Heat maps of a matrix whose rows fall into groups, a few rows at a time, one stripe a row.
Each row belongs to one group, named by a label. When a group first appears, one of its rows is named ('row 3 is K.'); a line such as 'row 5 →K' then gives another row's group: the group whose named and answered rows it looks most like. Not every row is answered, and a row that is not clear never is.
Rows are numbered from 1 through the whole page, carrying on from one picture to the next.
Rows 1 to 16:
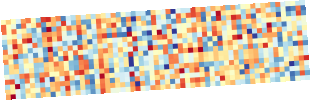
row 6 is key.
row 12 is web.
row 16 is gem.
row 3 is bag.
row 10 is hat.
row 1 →hat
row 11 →hat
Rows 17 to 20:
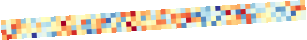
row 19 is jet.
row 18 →web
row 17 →jet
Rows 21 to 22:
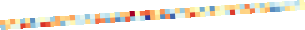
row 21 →jet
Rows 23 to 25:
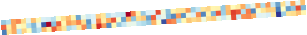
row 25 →hat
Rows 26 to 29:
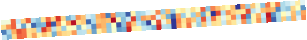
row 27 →bag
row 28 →key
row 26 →hat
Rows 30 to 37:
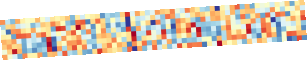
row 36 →bag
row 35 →bag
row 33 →web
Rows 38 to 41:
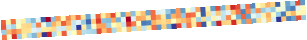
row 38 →bag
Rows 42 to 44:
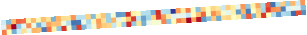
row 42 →key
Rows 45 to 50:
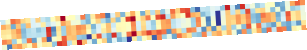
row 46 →jet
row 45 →web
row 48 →bag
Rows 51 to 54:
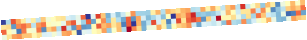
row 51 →key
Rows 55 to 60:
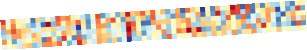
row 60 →hat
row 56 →bag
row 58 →key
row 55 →jet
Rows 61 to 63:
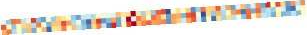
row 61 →key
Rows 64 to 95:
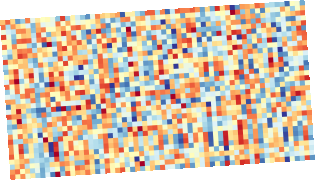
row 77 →bag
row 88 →jet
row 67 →jet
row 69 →bag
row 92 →bag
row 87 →jet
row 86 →web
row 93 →hat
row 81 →web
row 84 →hat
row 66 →web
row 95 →bag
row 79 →web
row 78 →hat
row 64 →gem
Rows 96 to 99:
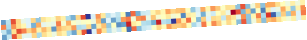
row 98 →key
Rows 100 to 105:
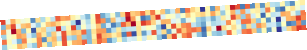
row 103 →web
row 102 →jet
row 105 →web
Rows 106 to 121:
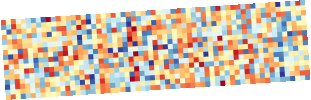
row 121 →gem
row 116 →hat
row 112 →gem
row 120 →web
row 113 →key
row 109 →jet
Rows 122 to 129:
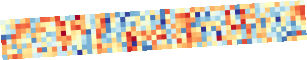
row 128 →gem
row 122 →hat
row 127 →jet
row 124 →web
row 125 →key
